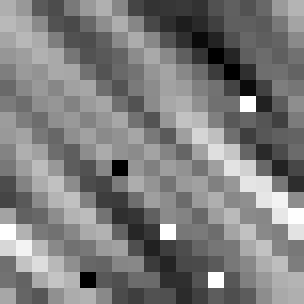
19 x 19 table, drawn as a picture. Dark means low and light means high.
Five lone cells stand out: three far higher and two far lower than their neighbours. Neither half mirrors the other. Overall the values sit about 50% of the way up the scale. Streaks slant down to the right. The histogram is bell-shaped.
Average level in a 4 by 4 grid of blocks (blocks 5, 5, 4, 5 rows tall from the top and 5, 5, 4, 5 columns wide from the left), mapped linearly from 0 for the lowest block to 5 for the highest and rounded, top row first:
4302 | 4452 | 4245 | 5224
